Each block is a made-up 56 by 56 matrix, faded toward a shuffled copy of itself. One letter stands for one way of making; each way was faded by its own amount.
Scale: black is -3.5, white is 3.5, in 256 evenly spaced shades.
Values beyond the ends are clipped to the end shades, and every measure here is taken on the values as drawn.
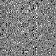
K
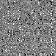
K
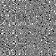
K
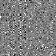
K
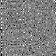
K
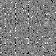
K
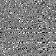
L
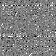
L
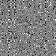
K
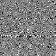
L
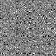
L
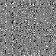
K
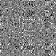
K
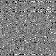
L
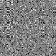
K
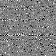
L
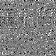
L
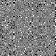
K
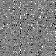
K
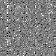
K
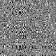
K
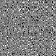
K
